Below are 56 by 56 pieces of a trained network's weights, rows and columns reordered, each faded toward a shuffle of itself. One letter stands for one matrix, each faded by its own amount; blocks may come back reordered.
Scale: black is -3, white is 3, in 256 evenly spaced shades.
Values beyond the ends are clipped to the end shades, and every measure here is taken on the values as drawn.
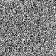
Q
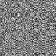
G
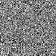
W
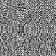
G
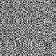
G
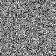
Q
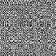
G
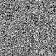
Q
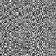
G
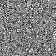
W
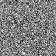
Q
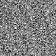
Q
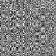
G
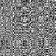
G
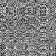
G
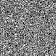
Q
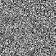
Q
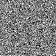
W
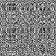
G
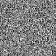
W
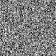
Q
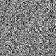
Q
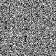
W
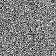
Q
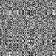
G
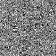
W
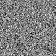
Q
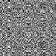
G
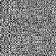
G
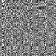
G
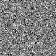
W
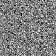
Q
